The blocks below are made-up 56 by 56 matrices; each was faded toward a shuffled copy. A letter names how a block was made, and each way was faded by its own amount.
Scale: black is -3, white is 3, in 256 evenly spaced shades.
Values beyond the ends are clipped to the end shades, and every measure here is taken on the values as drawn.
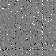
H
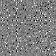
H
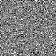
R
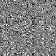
R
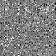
R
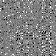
H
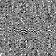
R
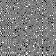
H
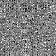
R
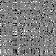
H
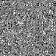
R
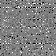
H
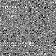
R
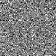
R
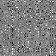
H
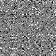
R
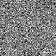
R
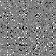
H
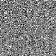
R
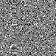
R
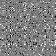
H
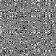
H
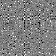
H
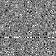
R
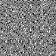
R
